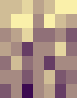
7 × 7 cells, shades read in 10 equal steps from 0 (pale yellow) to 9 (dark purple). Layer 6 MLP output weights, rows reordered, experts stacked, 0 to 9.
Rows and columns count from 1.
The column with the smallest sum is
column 2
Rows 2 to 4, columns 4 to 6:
4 0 2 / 5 5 4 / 4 4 1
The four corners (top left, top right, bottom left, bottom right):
2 0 6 4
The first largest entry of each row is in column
4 4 7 3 5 3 3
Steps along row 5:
down up down up down same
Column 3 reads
1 0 1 7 5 6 9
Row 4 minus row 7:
-3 0 -2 0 1 -6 1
